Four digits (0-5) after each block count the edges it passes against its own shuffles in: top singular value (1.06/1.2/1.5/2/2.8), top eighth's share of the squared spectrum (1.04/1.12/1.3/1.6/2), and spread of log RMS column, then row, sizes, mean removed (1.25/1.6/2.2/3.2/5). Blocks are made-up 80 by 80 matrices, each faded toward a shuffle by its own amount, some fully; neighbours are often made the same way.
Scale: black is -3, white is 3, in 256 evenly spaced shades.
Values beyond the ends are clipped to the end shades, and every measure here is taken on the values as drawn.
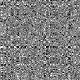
4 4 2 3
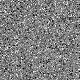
2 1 0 0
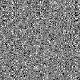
4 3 2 2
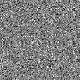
4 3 1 1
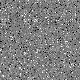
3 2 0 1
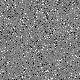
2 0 0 0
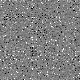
3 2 1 1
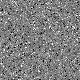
0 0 0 0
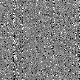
2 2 3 0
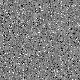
0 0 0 0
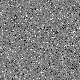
0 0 0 0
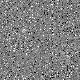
1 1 2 0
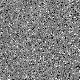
0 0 1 0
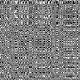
5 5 3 3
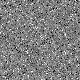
1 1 0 0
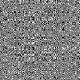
4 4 3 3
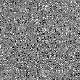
3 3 1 1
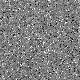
1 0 0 0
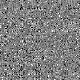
4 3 1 2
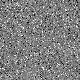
2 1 0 0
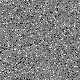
0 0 0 0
